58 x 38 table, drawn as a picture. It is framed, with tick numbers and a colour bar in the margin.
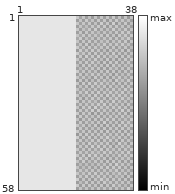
The table splits into one row of 2 panels. Panel 1,1: very high, flat. Panel 1,2: high, checkered.
